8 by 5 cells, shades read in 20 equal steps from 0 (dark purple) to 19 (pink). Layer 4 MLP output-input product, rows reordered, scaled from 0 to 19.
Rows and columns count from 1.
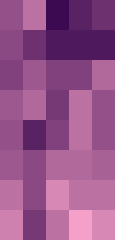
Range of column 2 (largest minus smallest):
10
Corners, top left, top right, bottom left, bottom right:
9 5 15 16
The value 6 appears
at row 4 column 3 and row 8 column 2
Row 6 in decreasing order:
12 12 11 10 8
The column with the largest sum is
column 4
